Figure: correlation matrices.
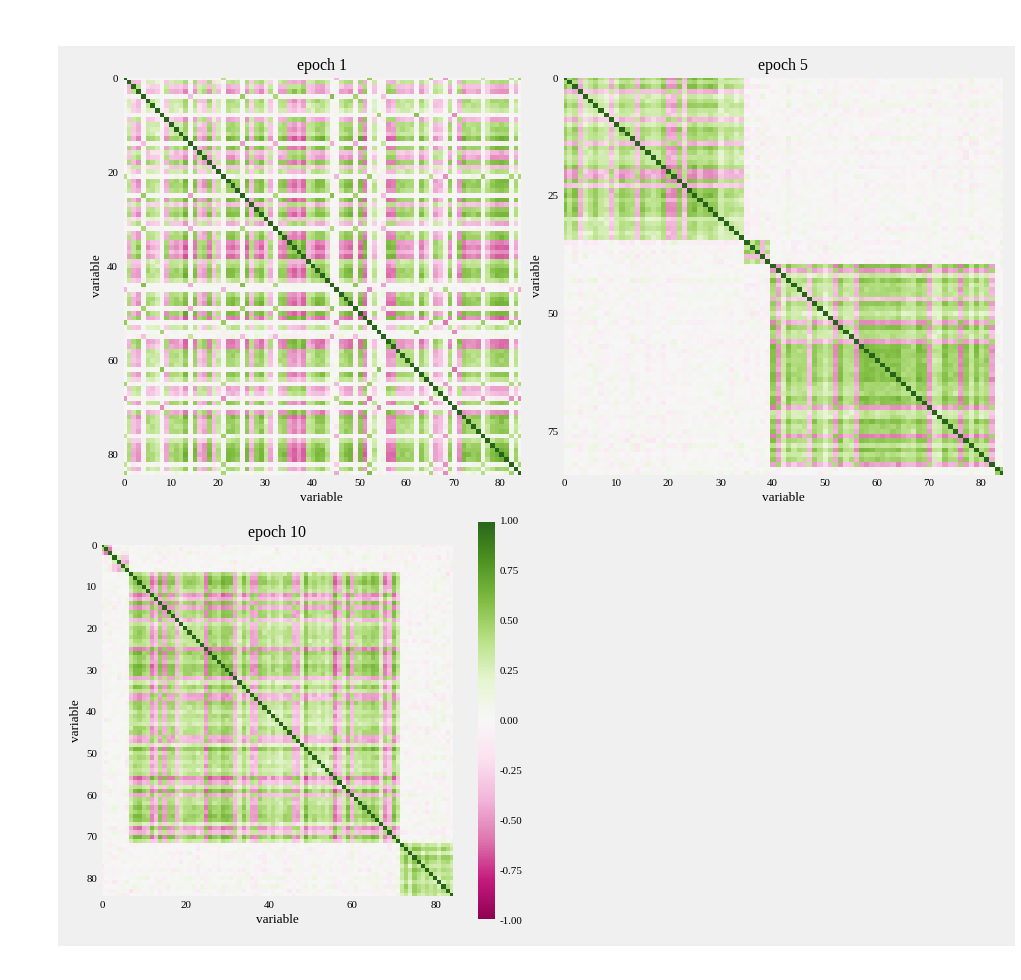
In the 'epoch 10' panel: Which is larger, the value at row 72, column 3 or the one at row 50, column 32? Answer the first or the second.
the first
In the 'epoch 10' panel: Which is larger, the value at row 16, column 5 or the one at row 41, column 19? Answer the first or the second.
the second
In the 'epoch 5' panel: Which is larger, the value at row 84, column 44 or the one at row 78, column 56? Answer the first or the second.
the first
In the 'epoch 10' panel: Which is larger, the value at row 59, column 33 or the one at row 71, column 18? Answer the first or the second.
the first
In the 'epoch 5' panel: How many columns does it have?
85
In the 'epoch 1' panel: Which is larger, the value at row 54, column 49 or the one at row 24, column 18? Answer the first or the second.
the second
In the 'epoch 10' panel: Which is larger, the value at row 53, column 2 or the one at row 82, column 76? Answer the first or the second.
the second
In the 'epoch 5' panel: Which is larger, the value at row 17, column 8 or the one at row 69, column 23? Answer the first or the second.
the first
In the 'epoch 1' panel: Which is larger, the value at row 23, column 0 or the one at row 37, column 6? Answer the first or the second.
the first
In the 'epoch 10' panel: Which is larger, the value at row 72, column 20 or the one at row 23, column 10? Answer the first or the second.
the second
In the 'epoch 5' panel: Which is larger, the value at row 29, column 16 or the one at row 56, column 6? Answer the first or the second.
the first
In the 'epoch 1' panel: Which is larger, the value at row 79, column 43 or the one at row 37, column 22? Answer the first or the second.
the first
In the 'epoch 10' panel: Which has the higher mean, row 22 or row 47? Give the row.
22
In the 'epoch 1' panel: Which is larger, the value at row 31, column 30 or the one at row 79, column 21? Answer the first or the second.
the second
